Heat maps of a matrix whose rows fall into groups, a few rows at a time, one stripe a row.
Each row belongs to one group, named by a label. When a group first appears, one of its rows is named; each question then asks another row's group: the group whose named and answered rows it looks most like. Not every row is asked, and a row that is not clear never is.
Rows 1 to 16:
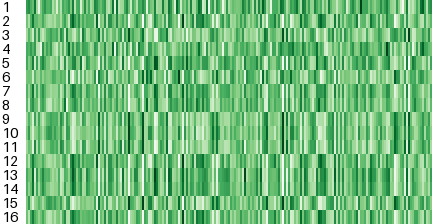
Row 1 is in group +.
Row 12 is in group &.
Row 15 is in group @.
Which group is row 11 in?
@
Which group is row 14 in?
&
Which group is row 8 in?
&
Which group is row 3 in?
@
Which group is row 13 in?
&
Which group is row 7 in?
&
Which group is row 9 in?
@
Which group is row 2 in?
&
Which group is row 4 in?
+
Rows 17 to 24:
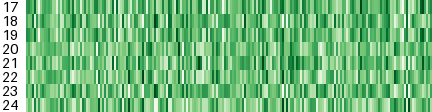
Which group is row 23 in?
&
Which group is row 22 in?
@
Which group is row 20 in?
@
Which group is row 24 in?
@
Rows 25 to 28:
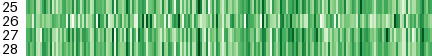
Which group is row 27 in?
+
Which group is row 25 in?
+
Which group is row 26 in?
@
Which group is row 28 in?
+
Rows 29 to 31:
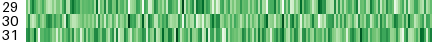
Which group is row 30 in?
@
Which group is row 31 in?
+
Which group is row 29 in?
&
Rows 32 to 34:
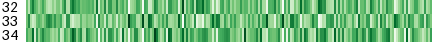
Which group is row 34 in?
&
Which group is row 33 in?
@
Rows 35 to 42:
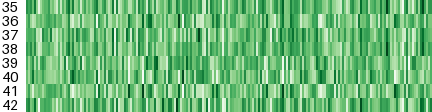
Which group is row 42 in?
+
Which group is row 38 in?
+
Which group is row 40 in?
&
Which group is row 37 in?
+
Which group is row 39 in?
&
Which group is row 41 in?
@
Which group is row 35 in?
+
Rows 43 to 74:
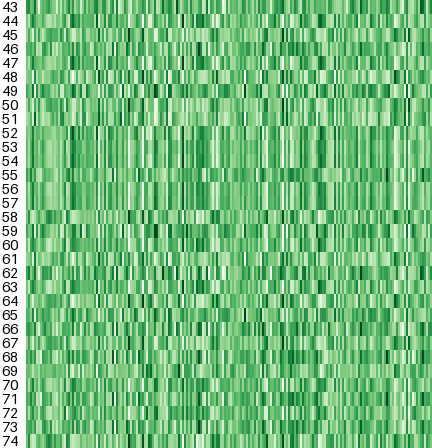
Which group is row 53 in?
&
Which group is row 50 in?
@
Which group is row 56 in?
&
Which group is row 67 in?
@
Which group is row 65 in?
&
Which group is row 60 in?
&
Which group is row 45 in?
@
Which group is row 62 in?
+
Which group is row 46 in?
+
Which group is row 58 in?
@
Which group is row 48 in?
@
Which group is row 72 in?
&
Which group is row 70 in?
&
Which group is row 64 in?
@
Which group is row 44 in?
&
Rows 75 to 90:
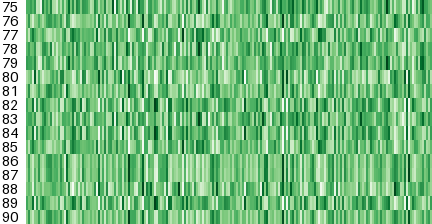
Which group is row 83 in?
+
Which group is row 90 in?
@
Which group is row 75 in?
+
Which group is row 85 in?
&
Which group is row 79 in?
+
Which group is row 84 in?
&
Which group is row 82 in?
&
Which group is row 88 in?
@
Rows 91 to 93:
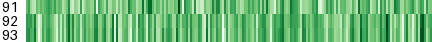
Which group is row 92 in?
+
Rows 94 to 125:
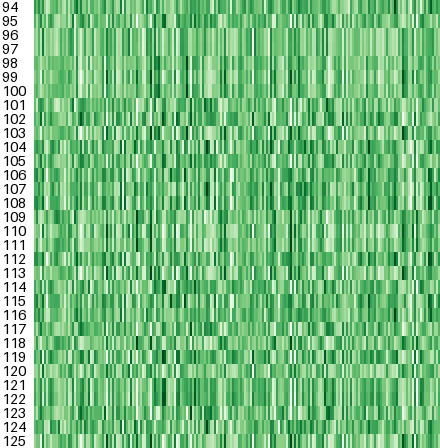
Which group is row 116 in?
+
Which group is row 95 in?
&
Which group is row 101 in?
&
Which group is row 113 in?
@
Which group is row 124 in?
+
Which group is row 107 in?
+
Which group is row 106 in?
+
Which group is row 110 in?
@
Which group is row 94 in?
+
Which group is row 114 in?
&
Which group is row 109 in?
@
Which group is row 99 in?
@
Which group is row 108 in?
+
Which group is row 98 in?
@
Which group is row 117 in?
&
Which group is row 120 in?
@
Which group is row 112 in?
+
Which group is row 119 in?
&
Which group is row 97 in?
@
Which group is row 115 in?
+
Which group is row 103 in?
@
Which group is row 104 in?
+
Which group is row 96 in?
@
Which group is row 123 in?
&
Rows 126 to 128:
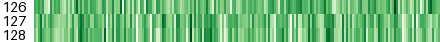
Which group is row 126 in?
+
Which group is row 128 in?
&
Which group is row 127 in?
&
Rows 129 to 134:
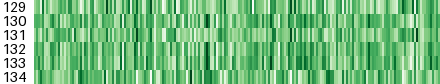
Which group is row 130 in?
+
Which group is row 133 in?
+
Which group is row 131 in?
@
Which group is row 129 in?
@
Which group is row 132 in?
+
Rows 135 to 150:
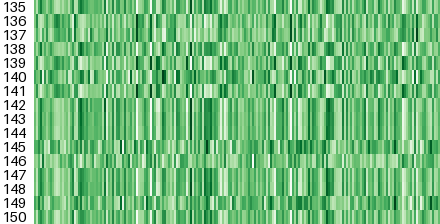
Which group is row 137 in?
@
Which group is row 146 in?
@
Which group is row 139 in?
@
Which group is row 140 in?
&
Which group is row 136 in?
@
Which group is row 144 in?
&
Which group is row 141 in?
@
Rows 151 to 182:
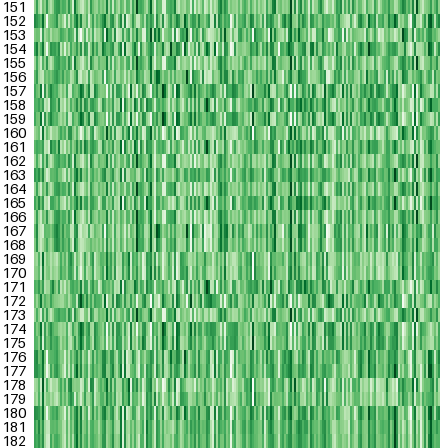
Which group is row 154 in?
+
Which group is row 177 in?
+
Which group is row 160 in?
@
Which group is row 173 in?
@
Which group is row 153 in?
@
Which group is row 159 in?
&
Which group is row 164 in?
@
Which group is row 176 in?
+
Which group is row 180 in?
+
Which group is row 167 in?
@
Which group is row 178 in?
@
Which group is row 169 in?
@
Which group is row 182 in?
+
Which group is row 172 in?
&
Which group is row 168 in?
@
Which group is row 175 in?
&
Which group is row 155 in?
@
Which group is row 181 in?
+
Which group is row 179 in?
@
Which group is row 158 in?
+
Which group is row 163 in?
+
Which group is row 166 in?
@
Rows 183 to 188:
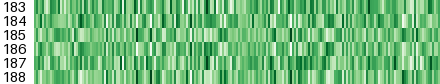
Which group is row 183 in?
+
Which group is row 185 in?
@
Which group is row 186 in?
&
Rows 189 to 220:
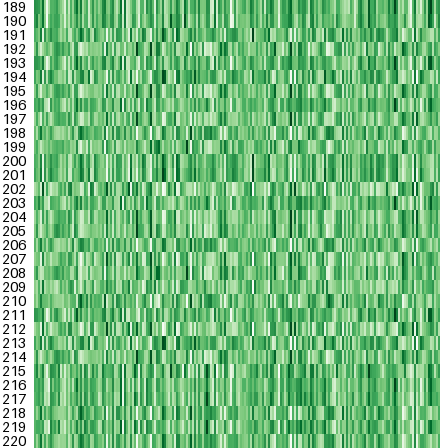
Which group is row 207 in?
@
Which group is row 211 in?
+
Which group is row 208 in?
@
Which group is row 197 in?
@
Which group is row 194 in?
&
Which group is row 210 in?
&
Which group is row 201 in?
&
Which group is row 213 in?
&
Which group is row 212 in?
@
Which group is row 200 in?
&
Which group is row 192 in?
@
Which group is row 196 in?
+
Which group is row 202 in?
@
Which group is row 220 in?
&
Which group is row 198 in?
&
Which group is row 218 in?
&
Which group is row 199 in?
@
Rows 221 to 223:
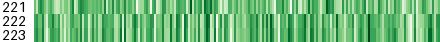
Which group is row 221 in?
&
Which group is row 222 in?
+
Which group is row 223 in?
+
